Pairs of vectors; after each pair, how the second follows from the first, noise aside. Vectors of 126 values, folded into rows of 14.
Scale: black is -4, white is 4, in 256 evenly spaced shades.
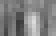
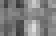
wrapped around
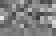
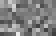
wrapped around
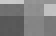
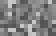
shuffled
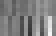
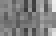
wrapped around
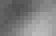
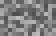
shuffled
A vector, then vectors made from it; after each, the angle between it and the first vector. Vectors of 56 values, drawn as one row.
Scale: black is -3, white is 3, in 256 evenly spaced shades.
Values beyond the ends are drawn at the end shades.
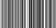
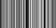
nearly opposite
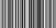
nearly parallel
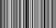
nearly opposite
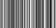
partly aligned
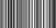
orthogonal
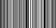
nearly opposite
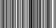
partly aligned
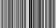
nearly parallel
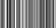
orthogonal
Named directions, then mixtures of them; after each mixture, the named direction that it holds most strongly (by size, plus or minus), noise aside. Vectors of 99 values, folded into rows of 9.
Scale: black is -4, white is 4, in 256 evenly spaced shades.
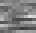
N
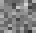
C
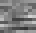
N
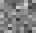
C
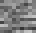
N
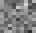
C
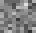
C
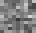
C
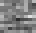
N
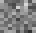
C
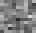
C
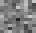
C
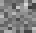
C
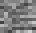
N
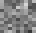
C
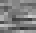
N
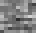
N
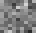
C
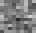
C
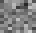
C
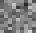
C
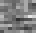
N
